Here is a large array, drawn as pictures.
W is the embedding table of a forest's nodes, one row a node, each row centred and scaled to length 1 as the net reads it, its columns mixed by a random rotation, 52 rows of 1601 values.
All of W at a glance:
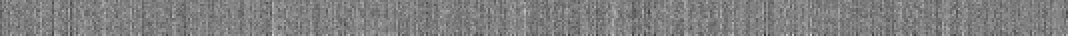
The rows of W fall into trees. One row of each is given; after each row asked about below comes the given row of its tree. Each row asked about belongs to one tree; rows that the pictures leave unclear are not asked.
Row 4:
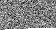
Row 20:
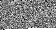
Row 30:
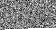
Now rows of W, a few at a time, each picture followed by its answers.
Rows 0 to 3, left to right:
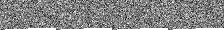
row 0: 4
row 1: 30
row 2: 20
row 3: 4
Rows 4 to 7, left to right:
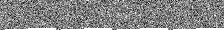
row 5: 20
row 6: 30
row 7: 20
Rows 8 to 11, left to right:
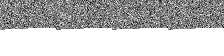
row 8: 4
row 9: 30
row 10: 4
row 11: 4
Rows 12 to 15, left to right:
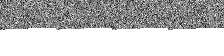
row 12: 20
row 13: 4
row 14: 20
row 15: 20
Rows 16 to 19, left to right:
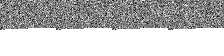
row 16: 20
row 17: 20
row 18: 20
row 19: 4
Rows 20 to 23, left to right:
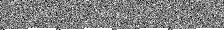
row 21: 20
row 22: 30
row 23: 20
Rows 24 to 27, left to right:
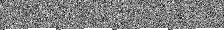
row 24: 20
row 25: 20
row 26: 30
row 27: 4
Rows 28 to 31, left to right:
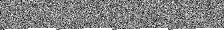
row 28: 20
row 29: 4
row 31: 4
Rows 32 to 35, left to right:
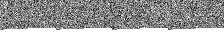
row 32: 4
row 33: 4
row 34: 20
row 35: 4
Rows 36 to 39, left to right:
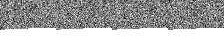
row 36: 20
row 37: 4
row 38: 4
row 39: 20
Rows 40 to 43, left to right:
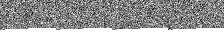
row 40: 20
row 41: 4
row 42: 4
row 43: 20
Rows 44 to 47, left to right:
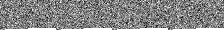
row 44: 20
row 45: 4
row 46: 30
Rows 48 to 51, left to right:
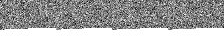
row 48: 20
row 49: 4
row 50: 4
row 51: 4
